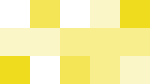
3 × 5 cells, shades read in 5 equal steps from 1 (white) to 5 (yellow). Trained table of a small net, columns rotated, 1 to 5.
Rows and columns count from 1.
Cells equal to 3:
4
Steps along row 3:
down up down down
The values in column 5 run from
2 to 5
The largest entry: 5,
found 2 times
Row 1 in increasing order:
1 1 2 4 5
